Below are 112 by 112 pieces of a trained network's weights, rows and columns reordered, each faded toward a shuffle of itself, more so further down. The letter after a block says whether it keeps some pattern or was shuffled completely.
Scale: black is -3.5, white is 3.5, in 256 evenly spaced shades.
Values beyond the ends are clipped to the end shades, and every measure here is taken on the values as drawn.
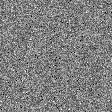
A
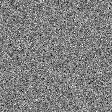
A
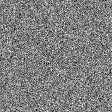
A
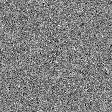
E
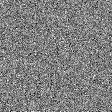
E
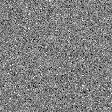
E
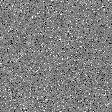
A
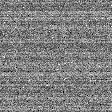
E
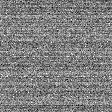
E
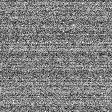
E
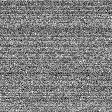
E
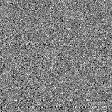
E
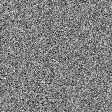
A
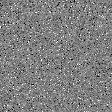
E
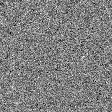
A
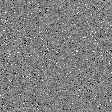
E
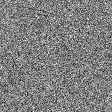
A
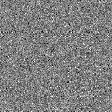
E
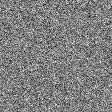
A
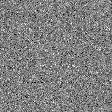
E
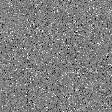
E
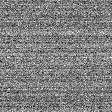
E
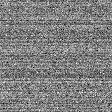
E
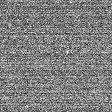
E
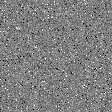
E
